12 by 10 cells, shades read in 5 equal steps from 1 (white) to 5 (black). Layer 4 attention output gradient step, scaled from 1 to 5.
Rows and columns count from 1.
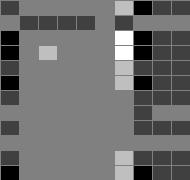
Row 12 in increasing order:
2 3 3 3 3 3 4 4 5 5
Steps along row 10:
same same same same same same same same same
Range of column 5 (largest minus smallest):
1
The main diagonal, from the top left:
4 4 3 3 3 3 3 4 4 3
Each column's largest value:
5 4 4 4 4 3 4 5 4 4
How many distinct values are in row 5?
3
